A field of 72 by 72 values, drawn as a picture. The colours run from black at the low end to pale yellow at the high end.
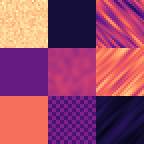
The table splits into 3 rows of 3 panels. Panel 1,1: very high, fine-grained, faint in contrast. Panel 1,2: very low, flat. Panel 1,3: middling, slanting down to the right, strong in contrast. Panel 2,1: low, flat. Panel 2,2: middling, blotchy, faint in contrast. Panel 2,3: high, slanting up to the right. Panel 3,1: high, flat. Panel 3,2: low, checkered. Panel 3,3: very low, slanting up to the right, faint in contrast.
